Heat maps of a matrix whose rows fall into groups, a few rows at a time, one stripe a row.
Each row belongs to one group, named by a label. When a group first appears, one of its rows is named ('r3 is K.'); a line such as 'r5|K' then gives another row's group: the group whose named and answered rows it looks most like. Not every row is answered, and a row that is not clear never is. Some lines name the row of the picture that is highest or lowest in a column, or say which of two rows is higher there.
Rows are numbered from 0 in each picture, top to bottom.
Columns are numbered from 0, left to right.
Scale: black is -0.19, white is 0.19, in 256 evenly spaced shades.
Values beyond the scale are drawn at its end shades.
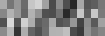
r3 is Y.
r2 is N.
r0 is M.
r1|M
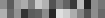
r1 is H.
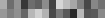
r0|H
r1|M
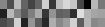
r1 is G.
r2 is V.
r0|H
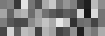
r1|M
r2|Y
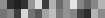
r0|V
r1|N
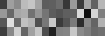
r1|M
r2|N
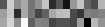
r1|Y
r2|M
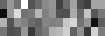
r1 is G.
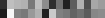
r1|G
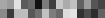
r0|H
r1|H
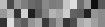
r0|H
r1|Y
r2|G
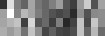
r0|G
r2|M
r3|M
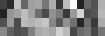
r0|V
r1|G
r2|N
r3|Y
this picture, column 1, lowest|0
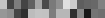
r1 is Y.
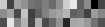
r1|Y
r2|G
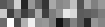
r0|V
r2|N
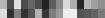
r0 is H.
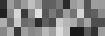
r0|G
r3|Y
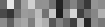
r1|V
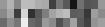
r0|M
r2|N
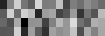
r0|G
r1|N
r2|V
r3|V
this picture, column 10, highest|2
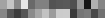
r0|M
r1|Y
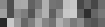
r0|H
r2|G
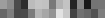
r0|Y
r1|Y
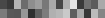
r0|V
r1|Y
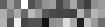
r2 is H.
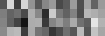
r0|N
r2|V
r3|M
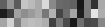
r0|N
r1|V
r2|M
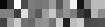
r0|V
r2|G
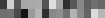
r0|G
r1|V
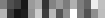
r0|V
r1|V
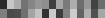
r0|G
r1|V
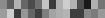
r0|H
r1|Y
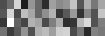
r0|V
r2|G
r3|Y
